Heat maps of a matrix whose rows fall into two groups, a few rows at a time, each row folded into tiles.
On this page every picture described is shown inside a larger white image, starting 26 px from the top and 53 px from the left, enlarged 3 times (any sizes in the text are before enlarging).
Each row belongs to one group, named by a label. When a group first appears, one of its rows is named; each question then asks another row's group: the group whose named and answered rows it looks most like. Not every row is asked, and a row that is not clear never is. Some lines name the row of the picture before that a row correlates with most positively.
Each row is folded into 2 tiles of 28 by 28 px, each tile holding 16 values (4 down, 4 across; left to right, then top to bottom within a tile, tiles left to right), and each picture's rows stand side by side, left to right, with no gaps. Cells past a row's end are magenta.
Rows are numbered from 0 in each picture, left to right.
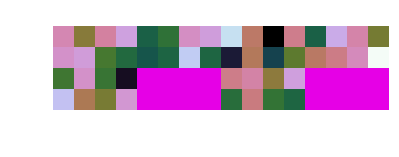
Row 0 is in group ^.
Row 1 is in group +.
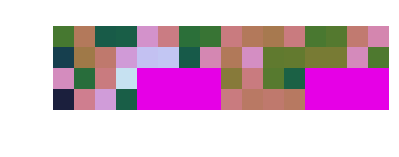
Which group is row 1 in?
^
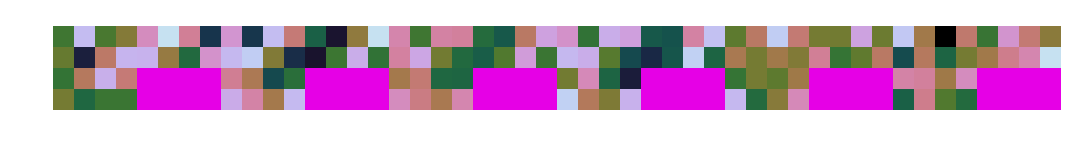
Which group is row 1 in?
^
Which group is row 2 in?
^
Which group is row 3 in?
^
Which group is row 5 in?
+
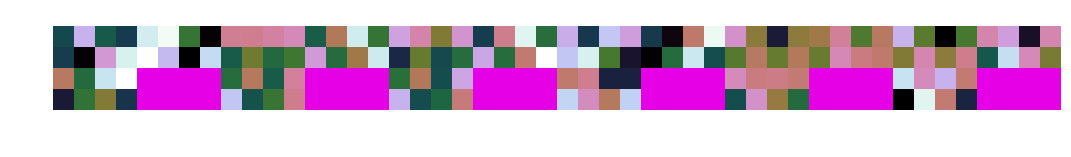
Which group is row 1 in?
+
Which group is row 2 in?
+
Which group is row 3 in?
^
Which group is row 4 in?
+
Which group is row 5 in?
+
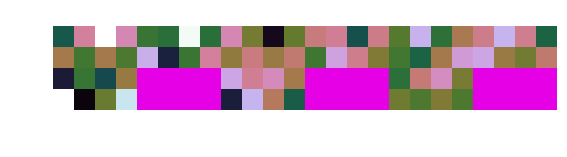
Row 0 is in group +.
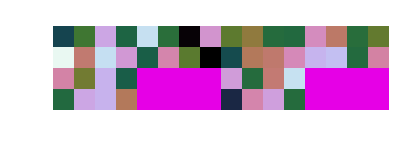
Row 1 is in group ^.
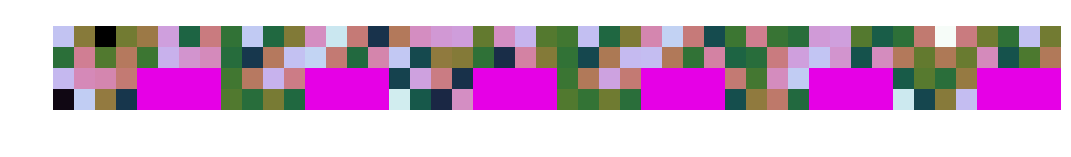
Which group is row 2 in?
^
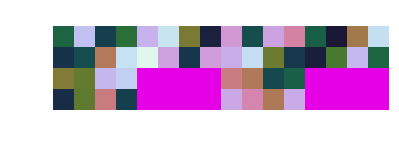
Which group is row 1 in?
^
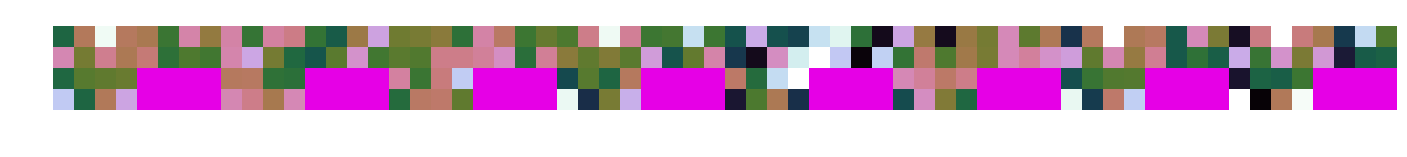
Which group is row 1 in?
^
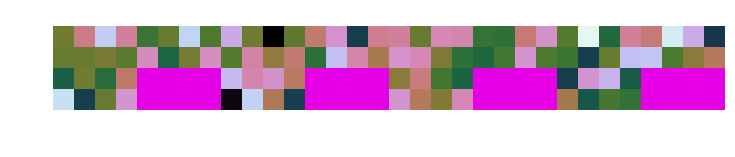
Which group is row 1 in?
+
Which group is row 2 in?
^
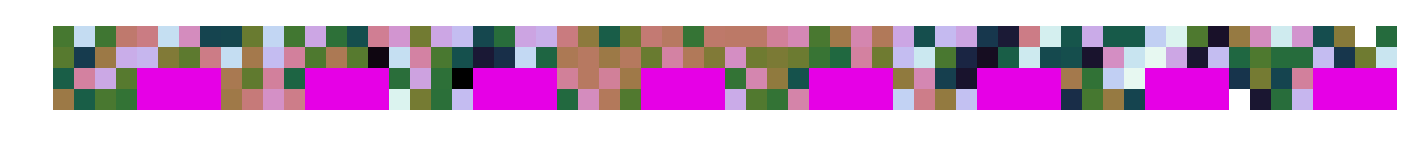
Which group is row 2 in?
^
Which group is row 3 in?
+
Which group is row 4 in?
^
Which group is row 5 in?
^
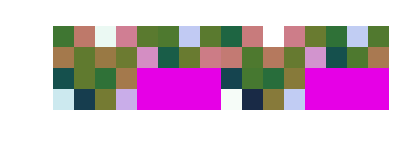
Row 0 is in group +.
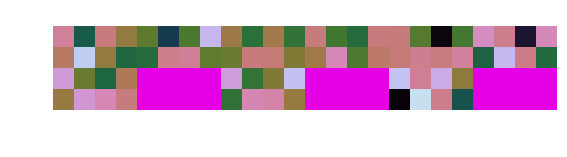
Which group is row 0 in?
^
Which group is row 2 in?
+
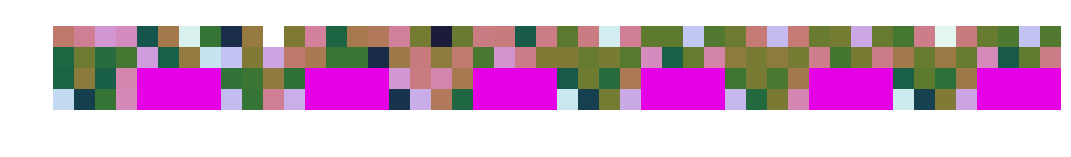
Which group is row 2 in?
+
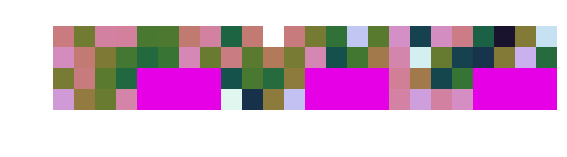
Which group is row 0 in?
^
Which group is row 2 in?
^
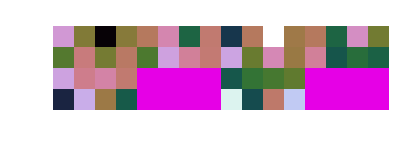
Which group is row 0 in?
+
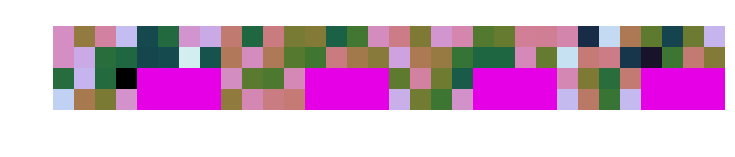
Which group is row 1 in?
^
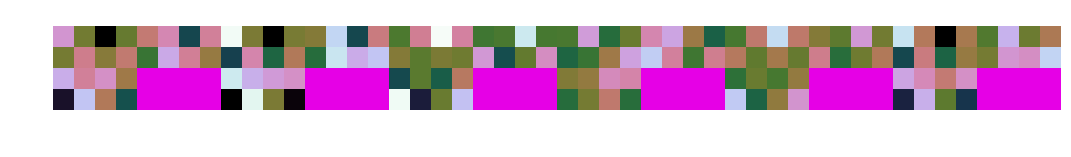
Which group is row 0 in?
+
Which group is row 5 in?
+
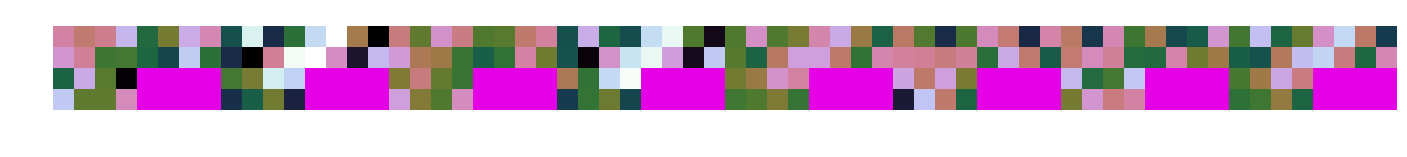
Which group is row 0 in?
^
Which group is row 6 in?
^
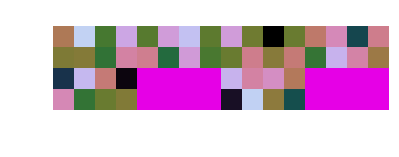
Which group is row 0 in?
^
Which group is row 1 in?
+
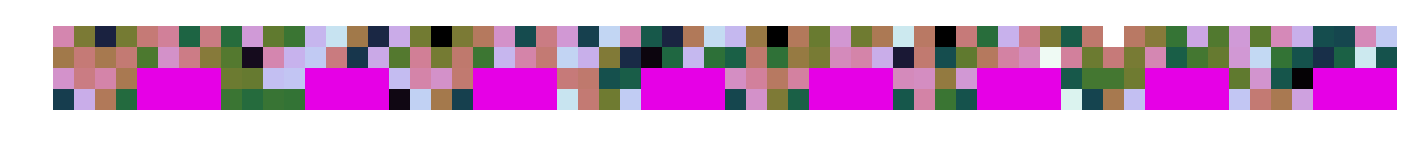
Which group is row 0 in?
+
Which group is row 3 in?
^
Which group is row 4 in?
+
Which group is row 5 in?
+
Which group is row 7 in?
^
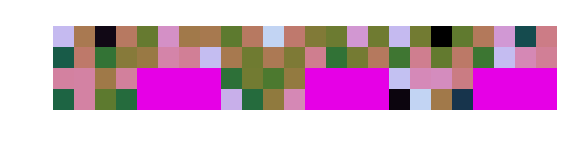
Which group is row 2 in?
+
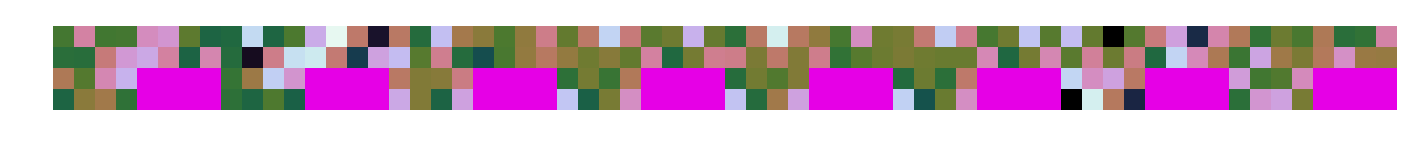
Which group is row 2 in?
^
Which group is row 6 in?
+
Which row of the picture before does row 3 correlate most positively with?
1
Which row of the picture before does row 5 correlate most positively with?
1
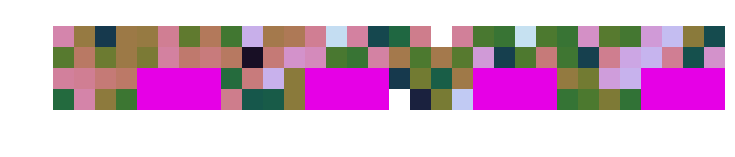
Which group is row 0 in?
+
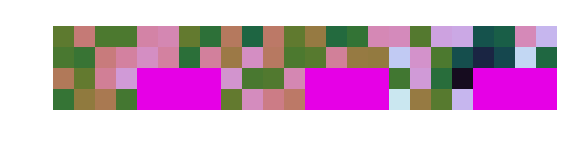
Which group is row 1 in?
^
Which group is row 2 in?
^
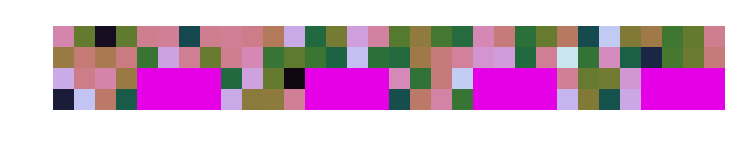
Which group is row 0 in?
+
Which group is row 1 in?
^
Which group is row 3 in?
^
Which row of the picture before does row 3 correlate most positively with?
2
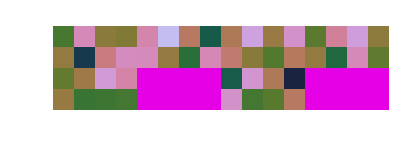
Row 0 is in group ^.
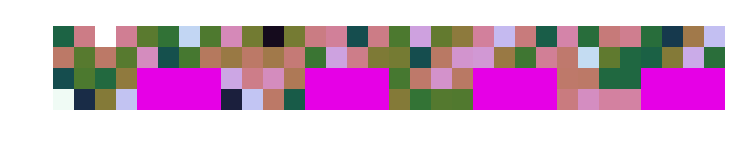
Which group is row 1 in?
+
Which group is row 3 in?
^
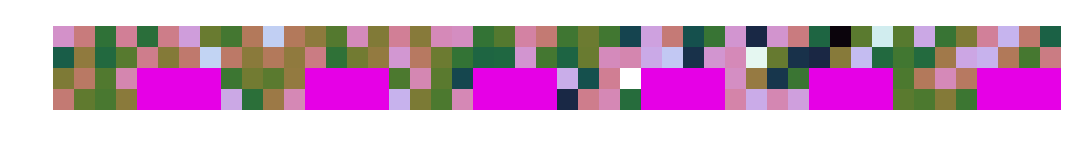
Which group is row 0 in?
+
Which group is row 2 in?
^
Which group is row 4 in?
^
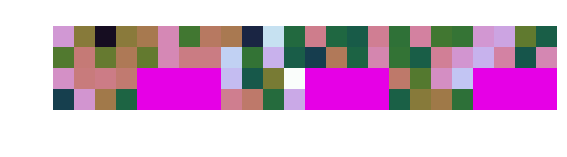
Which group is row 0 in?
+
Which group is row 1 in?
^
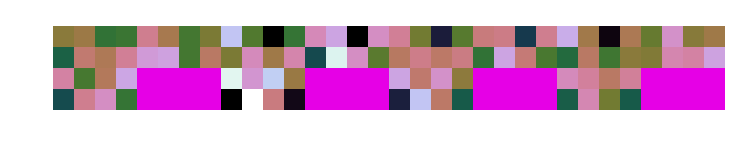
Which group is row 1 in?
+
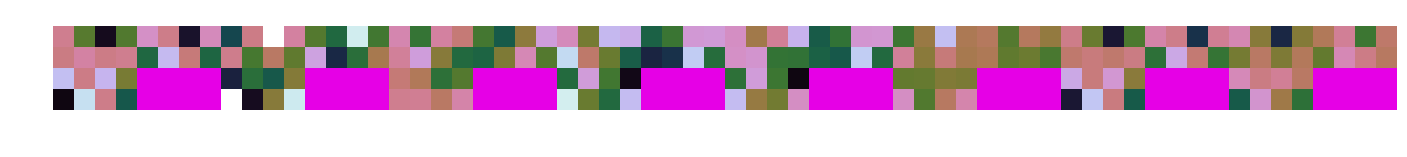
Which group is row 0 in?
+
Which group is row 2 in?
^
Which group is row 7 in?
+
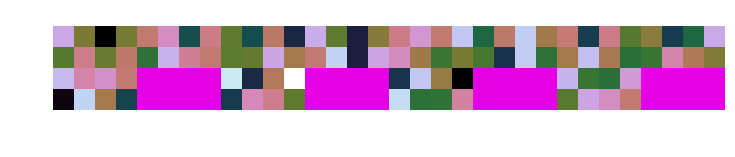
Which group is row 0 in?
+
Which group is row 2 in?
^
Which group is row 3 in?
^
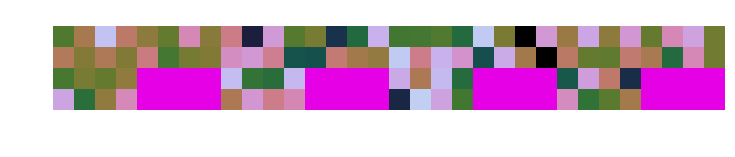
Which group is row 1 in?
^
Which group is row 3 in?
^
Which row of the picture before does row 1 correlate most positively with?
3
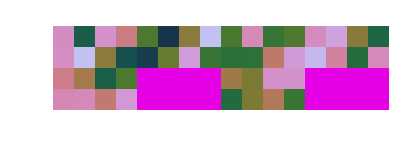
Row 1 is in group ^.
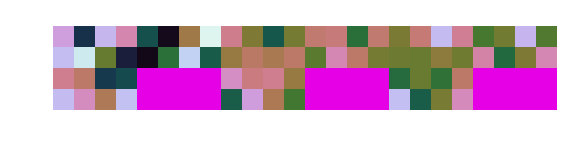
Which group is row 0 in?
^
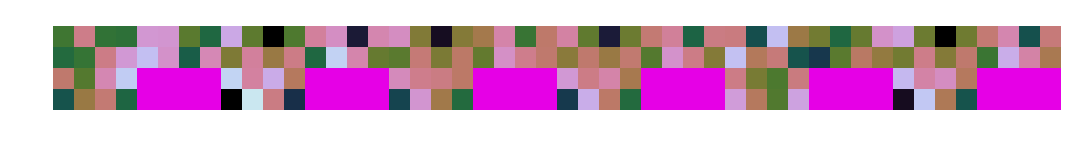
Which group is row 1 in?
+
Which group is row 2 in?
+
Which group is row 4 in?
^
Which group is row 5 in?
+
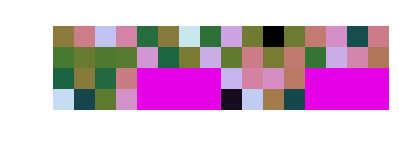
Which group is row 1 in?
+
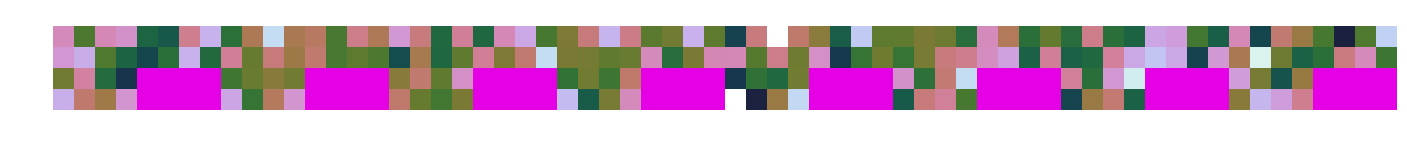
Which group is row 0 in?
^
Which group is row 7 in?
^
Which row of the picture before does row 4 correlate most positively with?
0
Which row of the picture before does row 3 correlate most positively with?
0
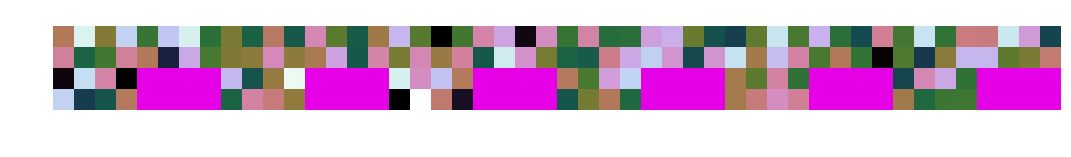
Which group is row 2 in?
+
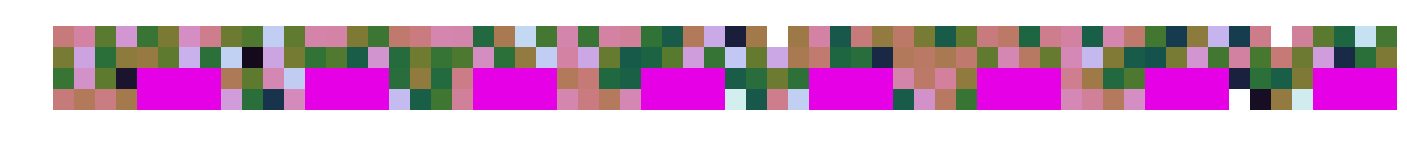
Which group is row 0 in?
^
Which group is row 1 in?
^
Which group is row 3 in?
^
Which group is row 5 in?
+
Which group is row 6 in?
^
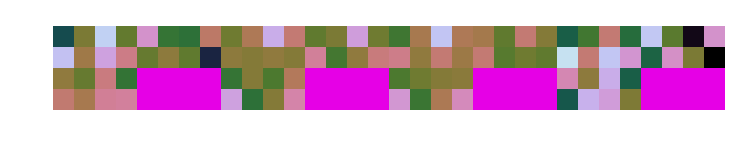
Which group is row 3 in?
+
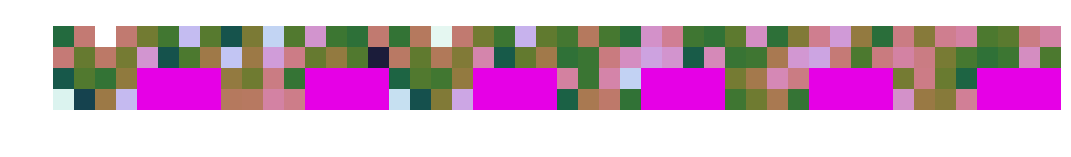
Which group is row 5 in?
^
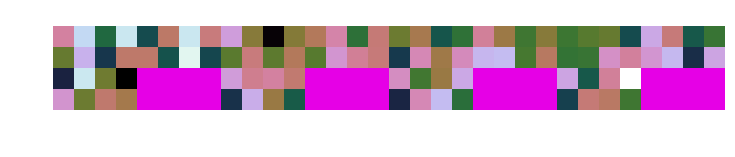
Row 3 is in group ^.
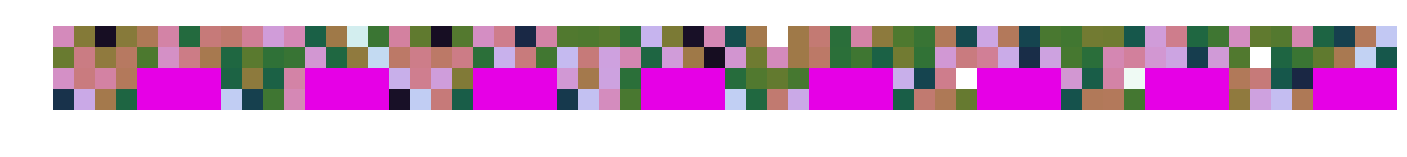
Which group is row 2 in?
+
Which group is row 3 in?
+
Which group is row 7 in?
^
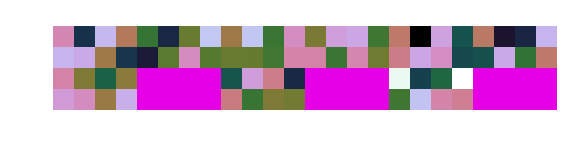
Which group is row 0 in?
^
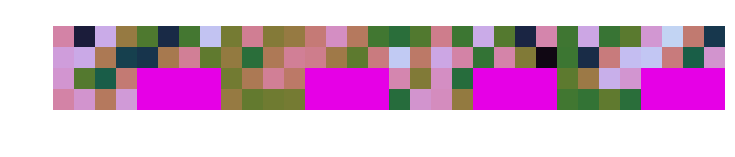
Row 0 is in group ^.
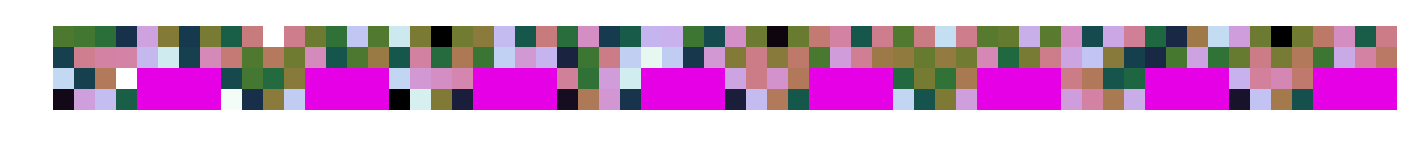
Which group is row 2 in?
+
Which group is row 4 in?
+
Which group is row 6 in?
^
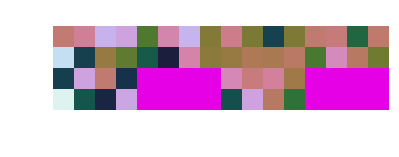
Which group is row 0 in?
^
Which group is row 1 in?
+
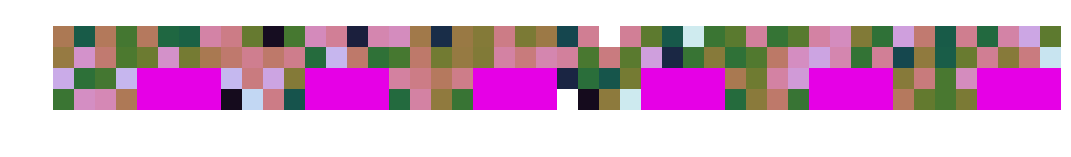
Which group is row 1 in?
+
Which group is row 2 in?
+
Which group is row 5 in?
+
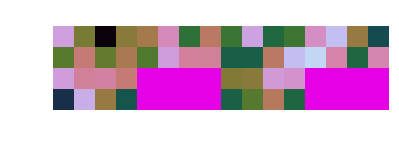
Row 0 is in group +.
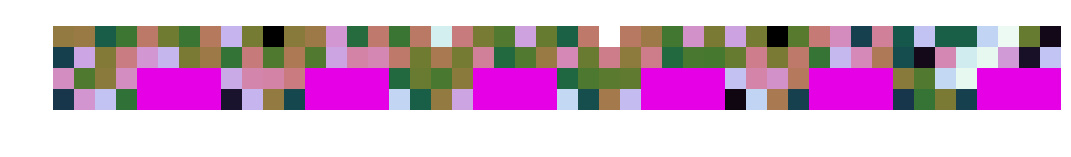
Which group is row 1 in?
+
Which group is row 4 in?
+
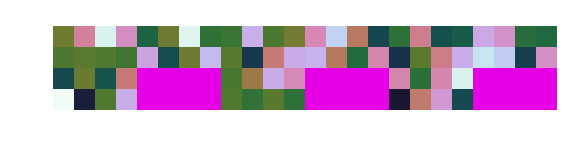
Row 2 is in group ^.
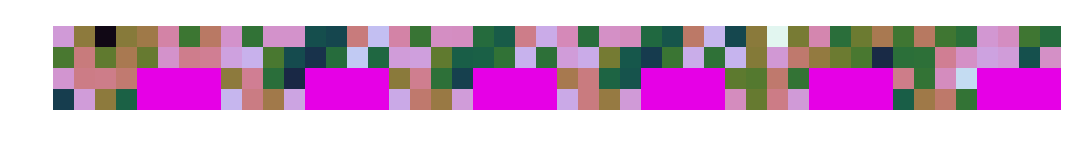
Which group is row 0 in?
+
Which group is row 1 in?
^
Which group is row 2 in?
^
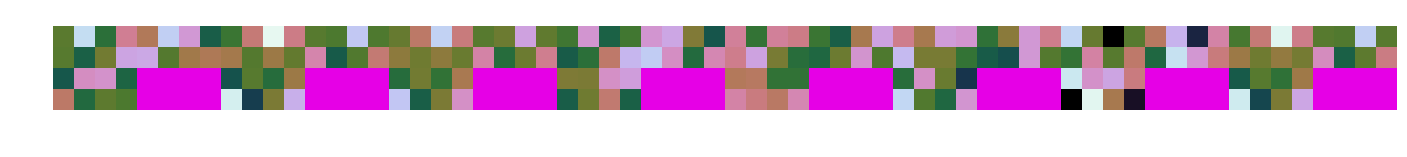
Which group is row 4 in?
^
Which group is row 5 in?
^
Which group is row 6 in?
+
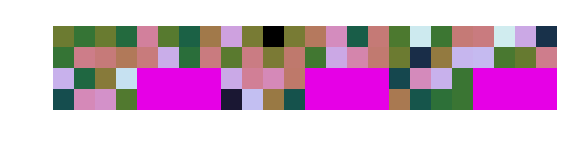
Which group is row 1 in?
+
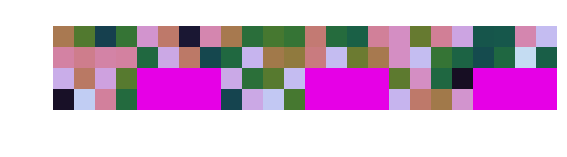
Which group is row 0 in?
+
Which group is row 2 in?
^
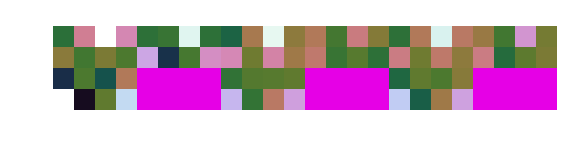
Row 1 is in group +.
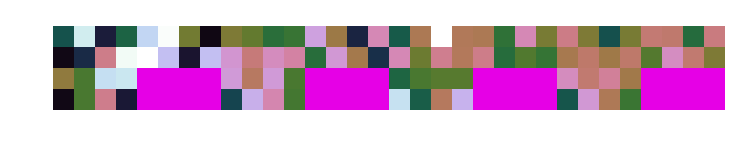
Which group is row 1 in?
+
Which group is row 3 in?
+
